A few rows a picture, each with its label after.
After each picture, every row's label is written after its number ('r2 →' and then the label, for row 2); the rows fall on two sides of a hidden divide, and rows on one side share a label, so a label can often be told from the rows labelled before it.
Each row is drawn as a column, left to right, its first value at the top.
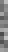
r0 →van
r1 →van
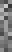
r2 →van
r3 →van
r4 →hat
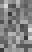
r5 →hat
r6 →van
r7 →hat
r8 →hat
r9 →van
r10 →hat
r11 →hat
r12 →van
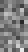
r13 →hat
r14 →hat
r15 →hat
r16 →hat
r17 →hat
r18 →hat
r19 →hat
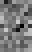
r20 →hat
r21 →van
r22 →hat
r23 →hat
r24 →hat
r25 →hat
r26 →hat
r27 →hat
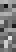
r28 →hat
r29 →hat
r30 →van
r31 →hat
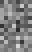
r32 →van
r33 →hat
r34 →van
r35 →van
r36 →hat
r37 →van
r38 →hat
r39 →van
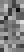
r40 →hat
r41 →hat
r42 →hat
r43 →hat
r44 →hat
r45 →van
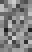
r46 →van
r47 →hat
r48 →hat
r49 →van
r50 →hat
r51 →hat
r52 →van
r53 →hat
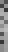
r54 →van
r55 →van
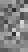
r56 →hat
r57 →hat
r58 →hat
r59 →van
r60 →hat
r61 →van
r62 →van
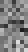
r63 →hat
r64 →hat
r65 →van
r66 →hat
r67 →hat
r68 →hat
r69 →van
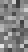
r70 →van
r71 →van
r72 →hat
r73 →hat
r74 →hat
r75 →hat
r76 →van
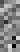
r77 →hat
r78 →van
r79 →van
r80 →hat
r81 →van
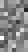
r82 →van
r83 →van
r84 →hat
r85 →hat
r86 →hat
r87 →van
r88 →hat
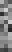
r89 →hat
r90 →van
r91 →hat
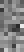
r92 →hat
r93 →van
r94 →hat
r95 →hat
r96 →hat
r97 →van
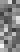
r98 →hat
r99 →van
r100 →hat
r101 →hat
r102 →hat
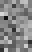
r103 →hat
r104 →van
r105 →hat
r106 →hat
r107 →van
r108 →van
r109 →van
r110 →van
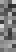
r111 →van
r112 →hat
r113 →hat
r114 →hat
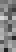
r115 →van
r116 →hat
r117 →hat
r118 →hat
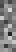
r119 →hat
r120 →van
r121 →van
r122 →hat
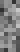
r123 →hat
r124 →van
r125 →van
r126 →van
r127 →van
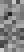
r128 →van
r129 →van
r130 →hat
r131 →van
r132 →van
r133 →hat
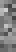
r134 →van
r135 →van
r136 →hat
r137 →van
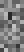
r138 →hat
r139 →van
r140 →hat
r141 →van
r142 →van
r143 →hat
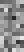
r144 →van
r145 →van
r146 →hat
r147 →van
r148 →van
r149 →van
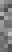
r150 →van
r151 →hat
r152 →hat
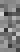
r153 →van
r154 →hat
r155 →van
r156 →van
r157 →hat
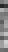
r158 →hat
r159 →hat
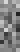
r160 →van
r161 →van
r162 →van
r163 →hat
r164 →hat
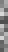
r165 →van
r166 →hat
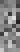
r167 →van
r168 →hat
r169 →hat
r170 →van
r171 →hat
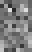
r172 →hat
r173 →hat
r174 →van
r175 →hat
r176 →van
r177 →van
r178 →van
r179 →hat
